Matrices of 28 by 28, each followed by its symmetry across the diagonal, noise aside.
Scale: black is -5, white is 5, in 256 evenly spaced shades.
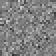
symmetric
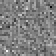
antisymmetric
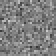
antisymmetric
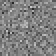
symmetric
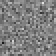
antisymmetric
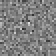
antisymmetric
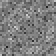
symmetric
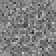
symmetric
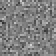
antisymmetric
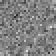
symmetric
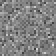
symmetric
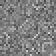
symmetric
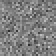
antisymmetric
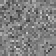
symmetric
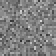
antisymmetric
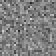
antisymmetric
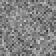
symmetric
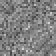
symmetric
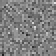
antisymmetric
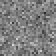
antisymmetric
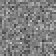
antisymmetric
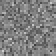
symmetric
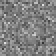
symmetric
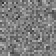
symmetric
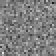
antisymmetric
